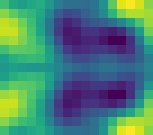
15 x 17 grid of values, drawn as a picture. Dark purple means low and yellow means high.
The field is mottled with small blotches. No lone cell stands out from its neighbours. The top and bottom halves mirror each other. There are no regular stripes.
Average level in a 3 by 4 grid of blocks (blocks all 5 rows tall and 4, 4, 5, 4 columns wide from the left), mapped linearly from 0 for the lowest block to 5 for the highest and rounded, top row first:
5104 | 4201 | 5104
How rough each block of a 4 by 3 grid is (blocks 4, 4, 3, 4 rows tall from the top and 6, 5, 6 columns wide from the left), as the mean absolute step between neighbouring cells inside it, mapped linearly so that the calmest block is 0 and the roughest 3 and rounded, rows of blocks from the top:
003 | 001 | 001 | 003
